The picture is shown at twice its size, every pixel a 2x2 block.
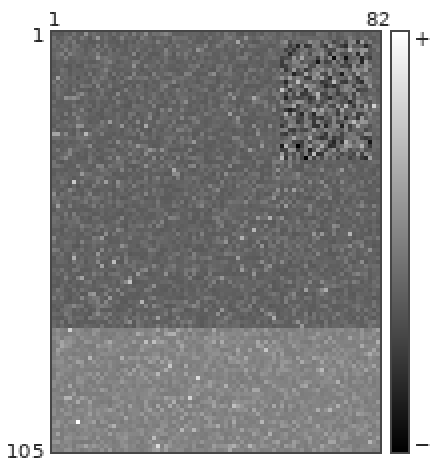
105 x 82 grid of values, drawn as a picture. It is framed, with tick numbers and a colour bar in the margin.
A horizontal seam about 70% of the way down splits the table, and the bottom part is higher. In the top right lies a patch that is rougher than the rest. No regular stripes run through it. The top right is the roughest part.
